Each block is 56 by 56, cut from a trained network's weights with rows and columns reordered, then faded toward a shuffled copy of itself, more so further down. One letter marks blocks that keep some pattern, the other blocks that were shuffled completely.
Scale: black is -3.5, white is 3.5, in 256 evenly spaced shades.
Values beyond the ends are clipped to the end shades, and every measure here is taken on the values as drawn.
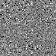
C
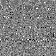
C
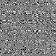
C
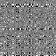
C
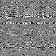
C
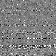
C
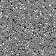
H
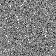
H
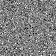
H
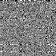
C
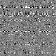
C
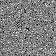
H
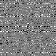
C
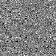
C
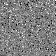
H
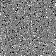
H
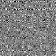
C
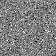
H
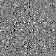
C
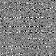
C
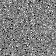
H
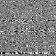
C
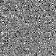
C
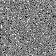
H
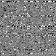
C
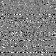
C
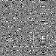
C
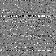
C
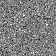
H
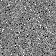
H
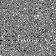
C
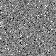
H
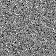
H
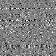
C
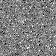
H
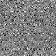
C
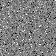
H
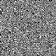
C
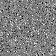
H
